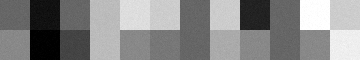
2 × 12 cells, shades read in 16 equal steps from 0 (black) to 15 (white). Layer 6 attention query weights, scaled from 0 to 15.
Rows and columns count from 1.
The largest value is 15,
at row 1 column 11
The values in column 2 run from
0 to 1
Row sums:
102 90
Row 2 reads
8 0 4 11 8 7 6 10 8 6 8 14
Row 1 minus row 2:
-2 1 2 0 5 5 0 2 -6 0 7 -2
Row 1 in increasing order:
1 2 6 6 6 6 11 12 12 12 13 15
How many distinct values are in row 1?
7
